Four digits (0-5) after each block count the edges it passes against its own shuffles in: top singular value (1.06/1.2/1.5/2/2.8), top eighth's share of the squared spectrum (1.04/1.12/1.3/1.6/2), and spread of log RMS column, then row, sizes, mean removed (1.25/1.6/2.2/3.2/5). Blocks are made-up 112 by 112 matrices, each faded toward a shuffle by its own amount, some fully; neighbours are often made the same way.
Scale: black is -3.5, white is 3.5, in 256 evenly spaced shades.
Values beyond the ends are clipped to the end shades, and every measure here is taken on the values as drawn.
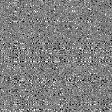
4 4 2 3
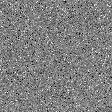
0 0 0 0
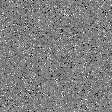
2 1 0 0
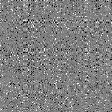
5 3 2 2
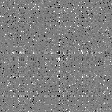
4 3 2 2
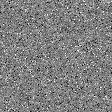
0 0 0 0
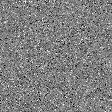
2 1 0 0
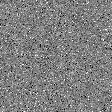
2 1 0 0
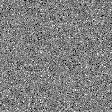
3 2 1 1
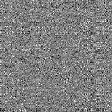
4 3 2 2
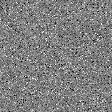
3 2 0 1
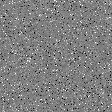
2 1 0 0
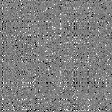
5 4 3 3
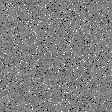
2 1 0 0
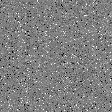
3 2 1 0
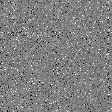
3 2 1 1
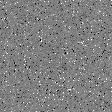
0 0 0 0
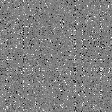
4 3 2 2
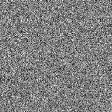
3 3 1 1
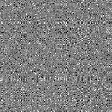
5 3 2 2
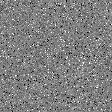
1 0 0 1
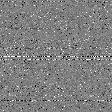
3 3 0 3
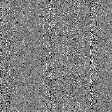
2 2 4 0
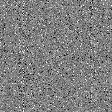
1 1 2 0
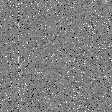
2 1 1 0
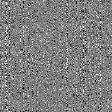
2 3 4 0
